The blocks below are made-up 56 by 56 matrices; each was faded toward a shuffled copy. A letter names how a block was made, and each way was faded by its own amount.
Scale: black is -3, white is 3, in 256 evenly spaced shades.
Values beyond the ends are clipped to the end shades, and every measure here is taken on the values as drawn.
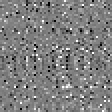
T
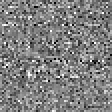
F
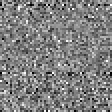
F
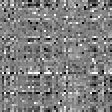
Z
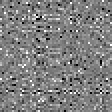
T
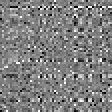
Z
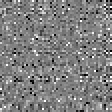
T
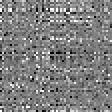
Z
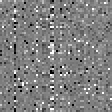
T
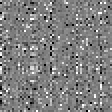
T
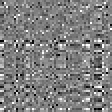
Z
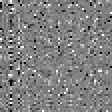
T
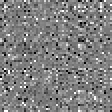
T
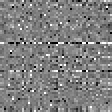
Z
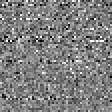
F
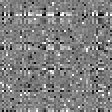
Z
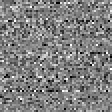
F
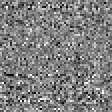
F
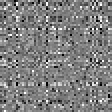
Z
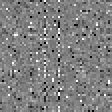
T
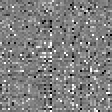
T
